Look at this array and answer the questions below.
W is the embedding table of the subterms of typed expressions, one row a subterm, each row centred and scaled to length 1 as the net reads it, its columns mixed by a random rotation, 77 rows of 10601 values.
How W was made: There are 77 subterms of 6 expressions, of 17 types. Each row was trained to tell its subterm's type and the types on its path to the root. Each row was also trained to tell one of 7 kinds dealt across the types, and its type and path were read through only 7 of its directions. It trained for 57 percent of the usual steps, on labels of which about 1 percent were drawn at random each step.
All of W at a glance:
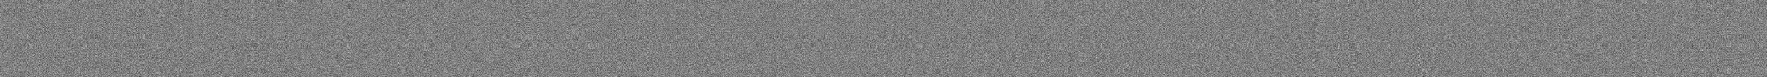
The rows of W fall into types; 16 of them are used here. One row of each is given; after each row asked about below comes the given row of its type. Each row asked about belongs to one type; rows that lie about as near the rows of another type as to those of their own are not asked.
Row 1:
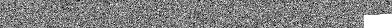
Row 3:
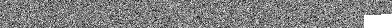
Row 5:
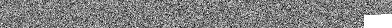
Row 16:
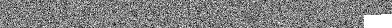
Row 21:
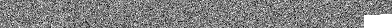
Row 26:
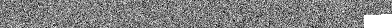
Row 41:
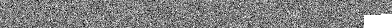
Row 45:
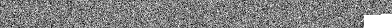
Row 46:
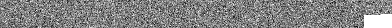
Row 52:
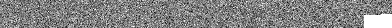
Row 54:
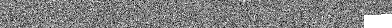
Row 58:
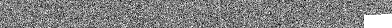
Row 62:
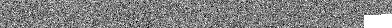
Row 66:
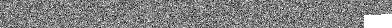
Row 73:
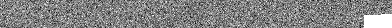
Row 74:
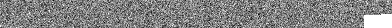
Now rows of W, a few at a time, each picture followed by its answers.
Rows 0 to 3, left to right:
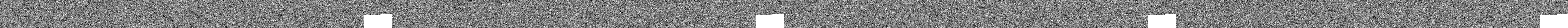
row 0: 52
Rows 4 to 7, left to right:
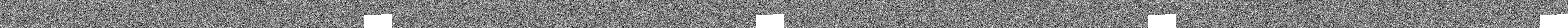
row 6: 54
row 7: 58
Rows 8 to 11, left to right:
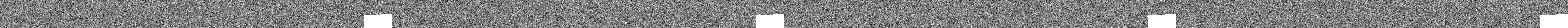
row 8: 5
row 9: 52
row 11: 26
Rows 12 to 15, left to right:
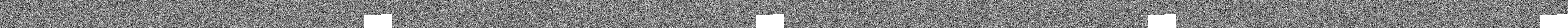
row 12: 66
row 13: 74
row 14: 52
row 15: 16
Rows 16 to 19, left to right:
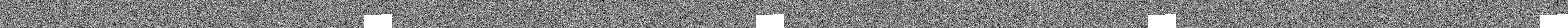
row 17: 1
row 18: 73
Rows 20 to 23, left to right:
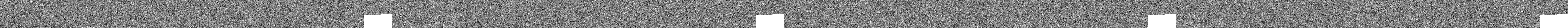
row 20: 46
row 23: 74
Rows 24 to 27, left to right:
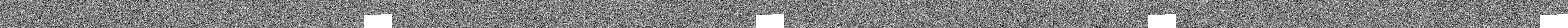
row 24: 1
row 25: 1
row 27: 58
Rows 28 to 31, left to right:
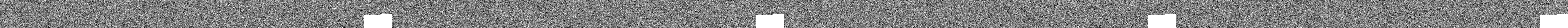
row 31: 58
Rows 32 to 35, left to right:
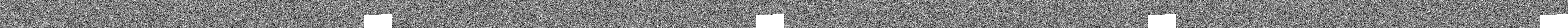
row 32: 74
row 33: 45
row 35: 62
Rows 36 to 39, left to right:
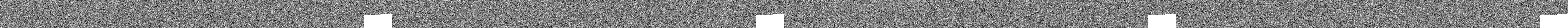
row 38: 62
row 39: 16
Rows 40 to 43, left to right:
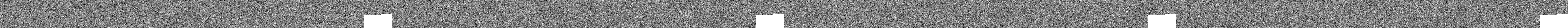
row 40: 66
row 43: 46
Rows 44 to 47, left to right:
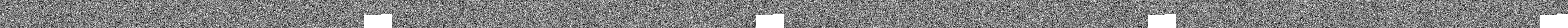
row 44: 3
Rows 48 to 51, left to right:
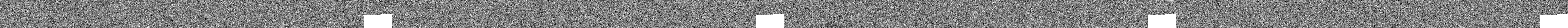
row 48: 52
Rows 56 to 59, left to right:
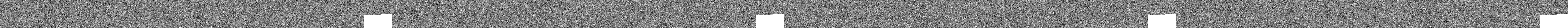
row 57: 74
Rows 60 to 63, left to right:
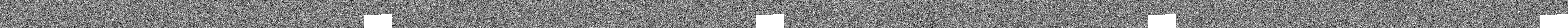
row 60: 16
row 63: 54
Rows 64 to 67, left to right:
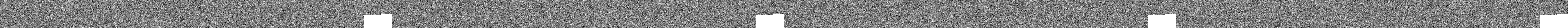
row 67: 54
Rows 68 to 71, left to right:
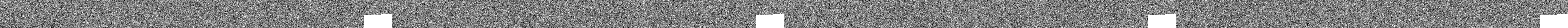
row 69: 58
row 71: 3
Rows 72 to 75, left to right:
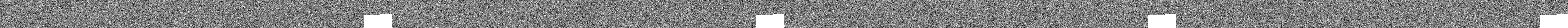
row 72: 1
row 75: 73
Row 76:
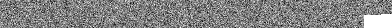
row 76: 16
